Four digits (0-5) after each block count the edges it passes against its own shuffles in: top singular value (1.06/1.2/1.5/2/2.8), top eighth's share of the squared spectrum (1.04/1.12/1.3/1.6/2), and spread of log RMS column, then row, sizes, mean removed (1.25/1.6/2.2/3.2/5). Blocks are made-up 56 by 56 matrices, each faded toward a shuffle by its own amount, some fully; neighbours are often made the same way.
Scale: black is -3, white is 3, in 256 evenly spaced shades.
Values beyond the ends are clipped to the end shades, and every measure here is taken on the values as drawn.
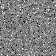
0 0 0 0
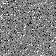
0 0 0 0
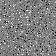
0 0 0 0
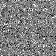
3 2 0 1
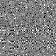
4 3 2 2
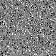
2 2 0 0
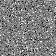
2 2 0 0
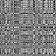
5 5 3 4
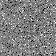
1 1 0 0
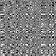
4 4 3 3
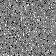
0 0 0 0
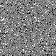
2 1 0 0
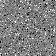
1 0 0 0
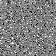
3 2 0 0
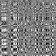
5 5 3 3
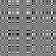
5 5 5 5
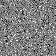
1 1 0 0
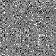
3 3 1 1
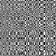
5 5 4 3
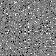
3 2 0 0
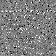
2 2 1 1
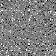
3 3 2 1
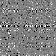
4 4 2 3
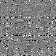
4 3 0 3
